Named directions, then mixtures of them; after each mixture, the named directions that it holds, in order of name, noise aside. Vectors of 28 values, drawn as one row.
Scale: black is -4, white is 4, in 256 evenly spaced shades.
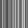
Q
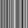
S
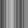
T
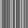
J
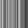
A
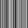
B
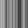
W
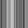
T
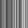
A, Q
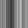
A, T, W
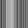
A, T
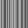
A, J, S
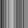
T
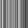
A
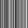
B, S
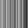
A, S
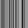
Q, S, W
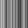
W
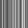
Q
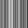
A, B, T
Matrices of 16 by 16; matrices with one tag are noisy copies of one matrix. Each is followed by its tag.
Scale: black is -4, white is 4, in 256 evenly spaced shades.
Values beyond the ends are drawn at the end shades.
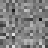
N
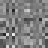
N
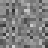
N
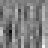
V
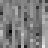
V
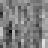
V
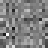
N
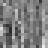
V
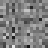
N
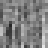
V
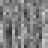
V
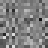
N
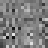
N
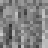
V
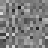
N
